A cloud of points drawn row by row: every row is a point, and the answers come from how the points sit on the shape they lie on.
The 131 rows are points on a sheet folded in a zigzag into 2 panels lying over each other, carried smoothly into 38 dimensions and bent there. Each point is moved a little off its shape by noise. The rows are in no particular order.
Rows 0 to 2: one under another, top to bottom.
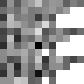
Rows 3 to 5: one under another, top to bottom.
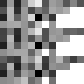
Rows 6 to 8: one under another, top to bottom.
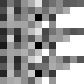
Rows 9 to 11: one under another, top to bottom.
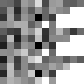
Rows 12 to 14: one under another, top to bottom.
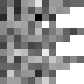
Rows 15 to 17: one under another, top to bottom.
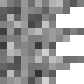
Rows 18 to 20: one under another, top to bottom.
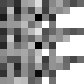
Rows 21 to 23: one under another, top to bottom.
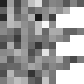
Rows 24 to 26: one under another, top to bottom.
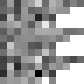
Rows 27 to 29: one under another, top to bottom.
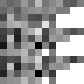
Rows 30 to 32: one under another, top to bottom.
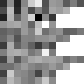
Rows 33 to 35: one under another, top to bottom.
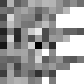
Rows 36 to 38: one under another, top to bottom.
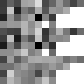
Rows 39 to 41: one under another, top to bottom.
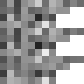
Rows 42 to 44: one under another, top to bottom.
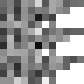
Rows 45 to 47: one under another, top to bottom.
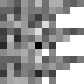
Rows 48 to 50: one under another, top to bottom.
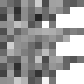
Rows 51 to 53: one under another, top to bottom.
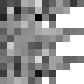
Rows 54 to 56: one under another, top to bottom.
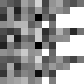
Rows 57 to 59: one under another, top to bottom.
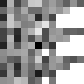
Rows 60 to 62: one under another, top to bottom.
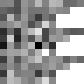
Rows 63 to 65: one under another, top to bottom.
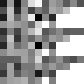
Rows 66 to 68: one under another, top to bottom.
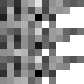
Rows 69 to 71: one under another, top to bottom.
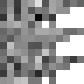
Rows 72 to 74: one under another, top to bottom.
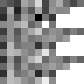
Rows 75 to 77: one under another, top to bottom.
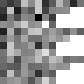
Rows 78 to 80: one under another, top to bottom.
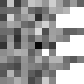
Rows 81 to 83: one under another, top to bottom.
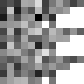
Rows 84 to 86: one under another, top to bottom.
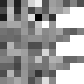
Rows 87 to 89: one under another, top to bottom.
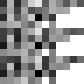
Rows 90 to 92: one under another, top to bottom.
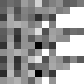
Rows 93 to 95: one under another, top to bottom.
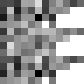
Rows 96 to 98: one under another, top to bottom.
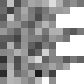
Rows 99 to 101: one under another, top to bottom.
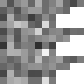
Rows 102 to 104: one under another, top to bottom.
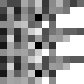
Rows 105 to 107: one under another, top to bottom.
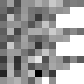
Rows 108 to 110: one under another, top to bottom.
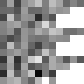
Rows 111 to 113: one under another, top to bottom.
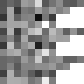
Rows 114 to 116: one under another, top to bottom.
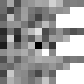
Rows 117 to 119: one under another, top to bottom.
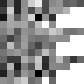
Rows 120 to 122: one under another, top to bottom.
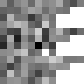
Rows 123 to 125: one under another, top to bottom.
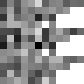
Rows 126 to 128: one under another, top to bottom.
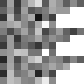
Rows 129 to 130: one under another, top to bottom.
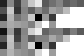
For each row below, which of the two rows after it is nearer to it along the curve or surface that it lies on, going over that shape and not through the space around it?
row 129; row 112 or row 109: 112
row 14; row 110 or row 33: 110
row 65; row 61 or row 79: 61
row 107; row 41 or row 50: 50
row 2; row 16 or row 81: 81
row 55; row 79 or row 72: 72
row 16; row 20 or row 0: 0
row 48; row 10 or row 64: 10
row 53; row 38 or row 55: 55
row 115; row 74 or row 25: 74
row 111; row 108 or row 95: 95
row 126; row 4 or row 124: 4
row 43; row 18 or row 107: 18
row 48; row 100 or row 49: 100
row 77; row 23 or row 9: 9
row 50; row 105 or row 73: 105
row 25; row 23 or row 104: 23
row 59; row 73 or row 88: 88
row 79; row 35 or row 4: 4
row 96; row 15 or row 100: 15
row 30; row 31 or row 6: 6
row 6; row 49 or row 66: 66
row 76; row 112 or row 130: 130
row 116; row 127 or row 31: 31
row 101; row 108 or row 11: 11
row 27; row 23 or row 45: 23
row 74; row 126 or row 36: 36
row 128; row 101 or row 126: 101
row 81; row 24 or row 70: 24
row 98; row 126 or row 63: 63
